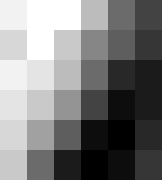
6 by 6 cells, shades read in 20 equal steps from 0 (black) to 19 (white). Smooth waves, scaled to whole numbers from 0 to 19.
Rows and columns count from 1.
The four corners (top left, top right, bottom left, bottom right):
18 5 15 4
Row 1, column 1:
18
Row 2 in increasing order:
4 7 10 15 16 19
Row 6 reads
15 8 2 0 1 4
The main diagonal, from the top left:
18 19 14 5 0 4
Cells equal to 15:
3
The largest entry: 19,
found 3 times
